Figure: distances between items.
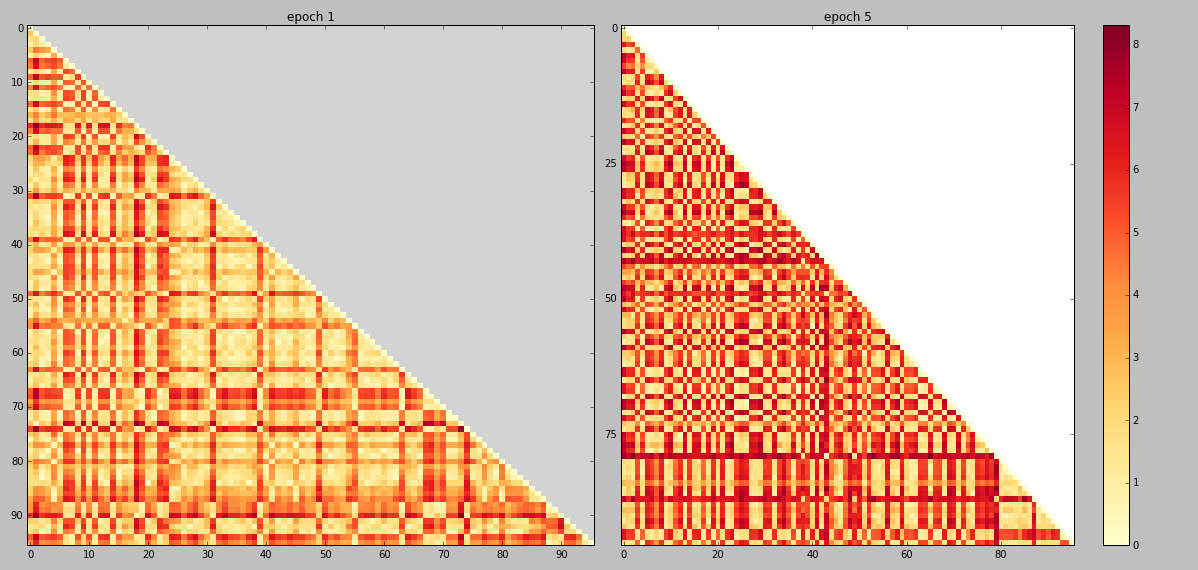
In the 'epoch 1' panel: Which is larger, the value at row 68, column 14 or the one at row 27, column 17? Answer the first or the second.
the second
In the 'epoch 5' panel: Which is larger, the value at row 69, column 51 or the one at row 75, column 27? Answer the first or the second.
the second
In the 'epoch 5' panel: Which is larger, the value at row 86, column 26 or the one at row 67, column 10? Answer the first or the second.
the first
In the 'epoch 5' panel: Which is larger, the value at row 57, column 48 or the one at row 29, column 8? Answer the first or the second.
the second
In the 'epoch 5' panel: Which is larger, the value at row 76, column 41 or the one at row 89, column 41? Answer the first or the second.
the second
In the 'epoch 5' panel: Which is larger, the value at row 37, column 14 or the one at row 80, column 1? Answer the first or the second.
the second
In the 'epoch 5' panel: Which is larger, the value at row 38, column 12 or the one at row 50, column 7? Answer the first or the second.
the first
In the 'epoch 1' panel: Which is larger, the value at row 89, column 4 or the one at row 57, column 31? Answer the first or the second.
the second
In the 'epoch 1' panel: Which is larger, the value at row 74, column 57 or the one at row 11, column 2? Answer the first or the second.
the first
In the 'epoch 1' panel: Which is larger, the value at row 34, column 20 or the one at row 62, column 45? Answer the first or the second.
the second
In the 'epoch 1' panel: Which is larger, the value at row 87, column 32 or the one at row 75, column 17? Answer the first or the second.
the first
